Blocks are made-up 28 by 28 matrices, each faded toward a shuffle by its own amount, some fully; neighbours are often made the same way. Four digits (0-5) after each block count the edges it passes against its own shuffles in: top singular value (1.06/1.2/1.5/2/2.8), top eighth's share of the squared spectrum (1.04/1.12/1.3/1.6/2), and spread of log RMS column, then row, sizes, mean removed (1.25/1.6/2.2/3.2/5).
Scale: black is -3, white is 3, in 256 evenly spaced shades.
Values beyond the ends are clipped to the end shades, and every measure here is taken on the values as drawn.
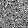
0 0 0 0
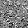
3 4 1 1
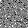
0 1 0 0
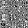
3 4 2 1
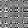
4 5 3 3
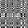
4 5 3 3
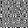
4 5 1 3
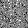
2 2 0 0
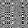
4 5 3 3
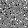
0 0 0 0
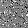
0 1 0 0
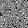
1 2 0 0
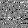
2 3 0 2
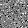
0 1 0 0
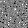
0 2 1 0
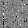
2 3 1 0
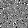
0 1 0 0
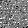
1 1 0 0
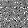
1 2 0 1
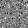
0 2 0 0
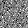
0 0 1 0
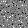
0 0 0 0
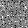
2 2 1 0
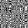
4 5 3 2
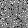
1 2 0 0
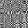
4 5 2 3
